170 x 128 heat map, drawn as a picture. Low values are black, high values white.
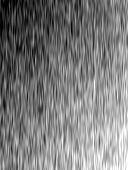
Slope: up to the bottom right. Mirror symmetry: none. Ninth with the highest average: bottom right. Grain: streaks running down. Ninth with the lowest average: top left.
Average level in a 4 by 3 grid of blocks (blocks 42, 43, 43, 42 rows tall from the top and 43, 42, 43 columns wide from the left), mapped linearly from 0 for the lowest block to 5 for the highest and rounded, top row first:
0 1 2 / 1 2 3 / 2 3 4 / 3 4 5
